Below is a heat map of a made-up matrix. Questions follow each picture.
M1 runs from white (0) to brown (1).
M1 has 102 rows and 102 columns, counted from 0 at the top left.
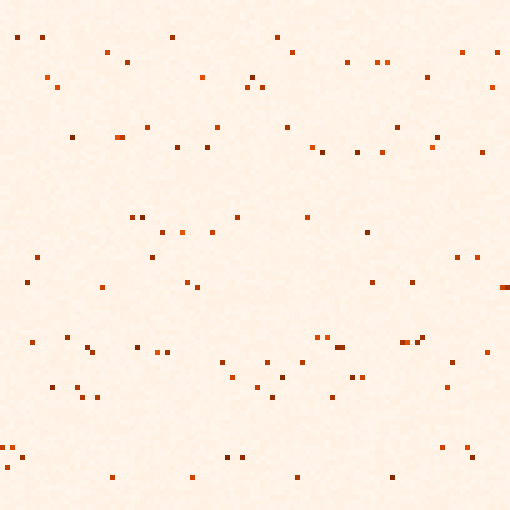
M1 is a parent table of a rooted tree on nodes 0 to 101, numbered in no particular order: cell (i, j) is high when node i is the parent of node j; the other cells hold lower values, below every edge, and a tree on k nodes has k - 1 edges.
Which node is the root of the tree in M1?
12
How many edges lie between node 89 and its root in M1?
2
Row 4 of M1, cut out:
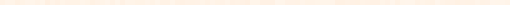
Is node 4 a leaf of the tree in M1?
yes
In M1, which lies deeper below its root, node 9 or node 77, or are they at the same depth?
node 9
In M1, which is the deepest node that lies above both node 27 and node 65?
69
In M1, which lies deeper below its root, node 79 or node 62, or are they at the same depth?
node 62
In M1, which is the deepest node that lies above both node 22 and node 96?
51
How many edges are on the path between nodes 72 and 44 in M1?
1
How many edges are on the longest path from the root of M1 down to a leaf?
4
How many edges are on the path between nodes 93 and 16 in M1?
6
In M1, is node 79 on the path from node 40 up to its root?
no
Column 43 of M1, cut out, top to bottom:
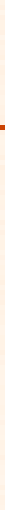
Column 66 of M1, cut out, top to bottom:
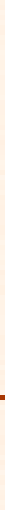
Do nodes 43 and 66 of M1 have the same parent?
no
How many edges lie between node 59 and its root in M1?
4
